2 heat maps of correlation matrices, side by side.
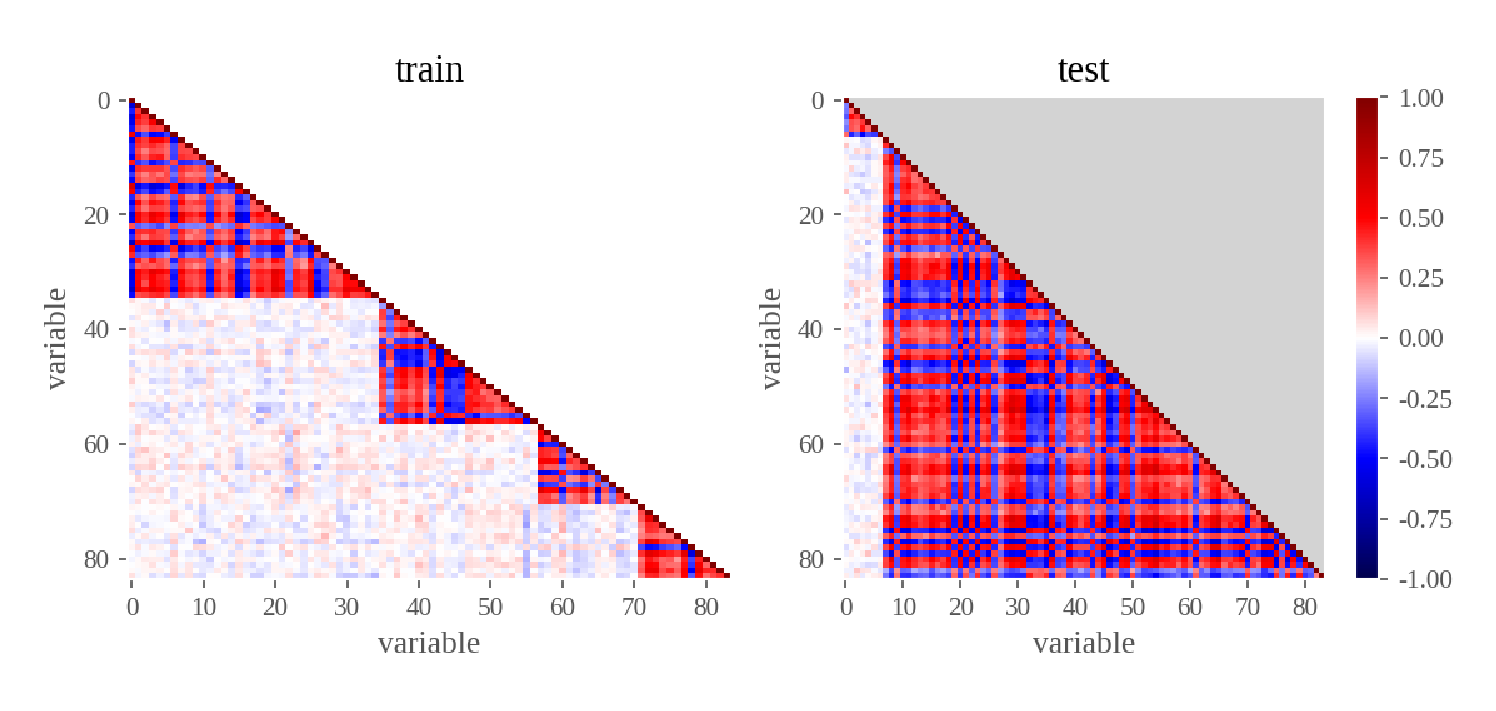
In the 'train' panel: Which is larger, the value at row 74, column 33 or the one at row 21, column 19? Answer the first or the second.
the second
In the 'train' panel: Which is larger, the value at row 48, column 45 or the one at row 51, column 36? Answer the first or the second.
the second
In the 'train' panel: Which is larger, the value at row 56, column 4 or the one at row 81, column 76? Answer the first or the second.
the second
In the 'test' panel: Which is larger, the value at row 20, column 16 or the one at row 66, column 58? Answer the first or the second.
the first
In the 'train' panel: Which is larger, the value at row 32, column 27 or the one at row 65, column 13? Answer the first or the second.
the second
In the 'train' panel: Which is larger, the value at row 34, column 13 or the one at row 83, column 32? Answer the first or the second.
the first
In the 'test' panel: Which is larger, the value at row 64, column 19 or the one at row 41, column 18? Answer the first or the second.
the second
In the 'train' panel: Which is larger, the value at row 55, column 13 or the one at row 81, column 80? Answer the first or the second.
the second
